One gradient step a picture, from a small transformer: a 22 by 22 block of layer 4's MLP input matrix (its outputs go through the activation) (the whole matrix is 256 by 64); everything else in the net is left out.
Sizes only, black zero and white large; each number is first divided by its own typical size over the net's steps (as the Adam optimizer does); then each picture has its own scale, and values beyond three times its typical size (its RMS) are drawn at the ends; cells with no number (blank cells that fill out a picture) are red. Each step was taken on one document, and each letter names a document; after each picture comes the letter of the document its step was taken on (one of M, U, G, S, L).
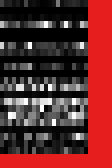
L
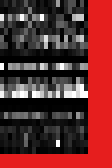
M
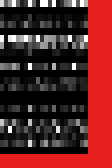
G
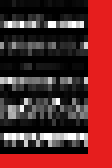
L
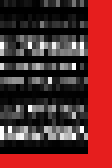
L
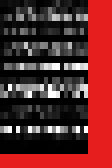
M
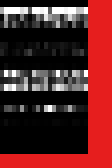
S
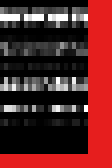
S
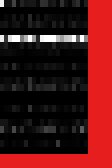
G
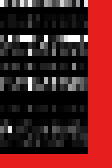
G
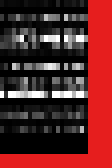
M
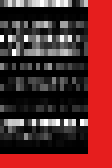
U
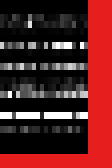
M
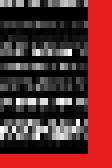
U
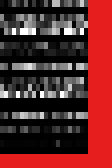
M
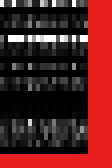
G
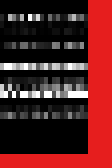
M
